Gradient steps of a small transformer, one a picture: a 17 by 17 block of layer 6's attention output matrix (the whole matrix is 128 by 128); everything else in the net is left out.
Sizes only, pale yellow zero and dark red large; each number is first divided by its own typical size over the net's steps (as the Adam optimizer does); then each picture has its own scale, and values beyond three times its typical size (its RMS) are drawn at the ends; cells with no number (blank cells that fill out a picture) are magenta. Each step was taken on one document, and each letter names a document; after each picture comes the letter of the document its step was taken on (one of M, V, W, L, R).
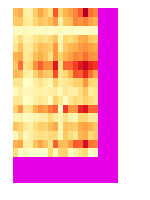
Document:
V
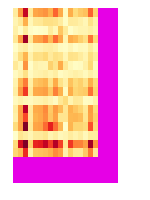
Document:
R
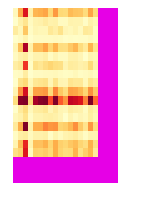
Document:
R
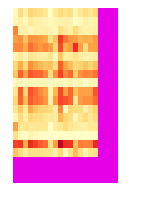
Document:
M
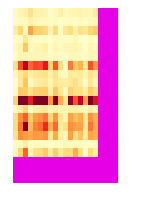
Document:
R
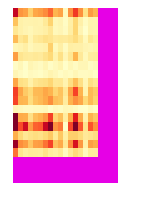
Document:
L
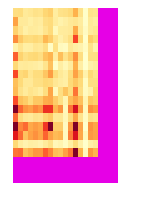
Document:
L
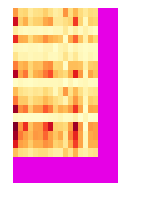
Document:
L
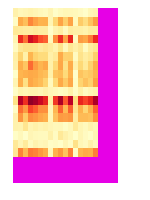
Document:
M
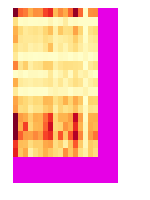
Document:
L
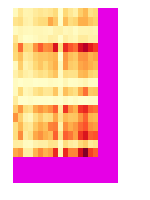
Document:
V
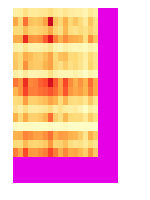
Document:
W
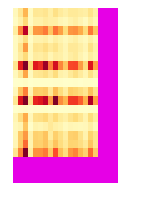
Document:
R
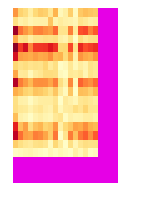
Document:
V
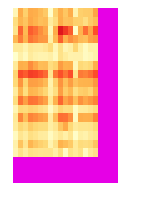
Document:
M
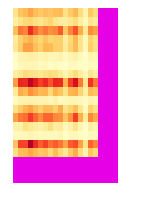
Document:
W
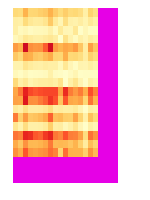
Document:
W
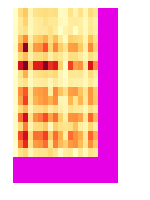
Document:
R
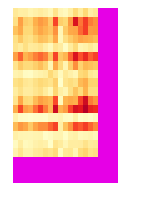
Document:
V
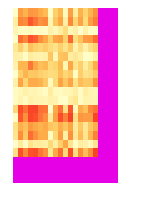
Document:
M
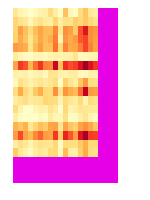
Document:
V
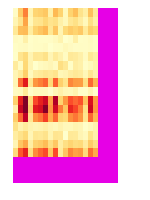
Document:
R
